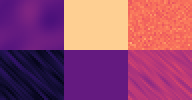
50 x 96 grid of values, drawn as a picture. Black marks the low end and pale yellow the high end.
It is made of 2 by 3 panels. Panel 1,1: low, smooth, faint in contrast. Panel 1,2: very high, flat. Panel 1,3: high, fine-grained, faint in contrast. Panel 2,1: very low, slanting down to the right, faint in contrast. Panel 2,2: low, flat. Panel 2,3: middling, slanting down to the right, faint in contrast.
